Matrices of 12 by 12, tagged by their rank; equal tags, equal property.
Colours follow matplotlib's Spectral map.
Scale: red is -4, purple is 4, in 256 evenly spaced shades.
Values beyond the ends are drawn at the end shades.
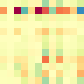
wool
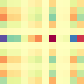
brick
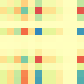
brick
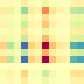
brick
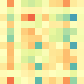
wool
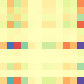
brick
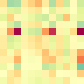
wool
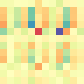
wool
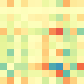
wool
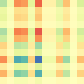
brick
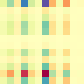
brick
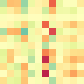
wool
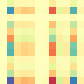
brick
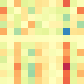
wool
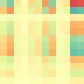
brick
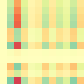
brick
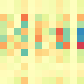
wool
